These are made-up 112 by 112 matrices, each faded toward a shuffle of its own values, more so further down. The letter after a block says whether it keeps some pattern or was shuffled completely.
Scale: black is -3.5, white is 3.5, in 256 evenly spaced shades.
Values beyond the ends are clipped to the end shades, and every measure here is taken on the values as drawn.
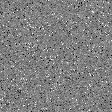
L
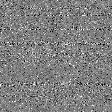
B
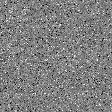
L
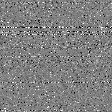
B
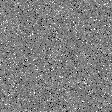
L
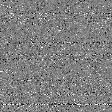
B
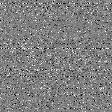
B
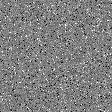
L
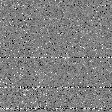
B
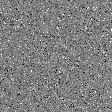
L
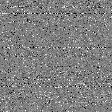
B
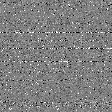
B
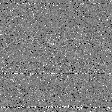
B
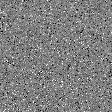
L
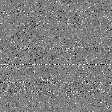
B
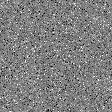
L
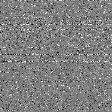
B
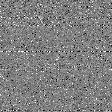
B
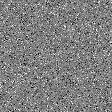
L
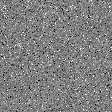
L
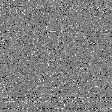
B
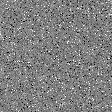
L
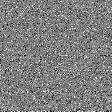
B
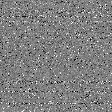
B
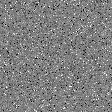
L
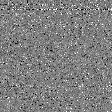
B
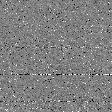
B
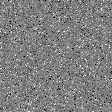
L
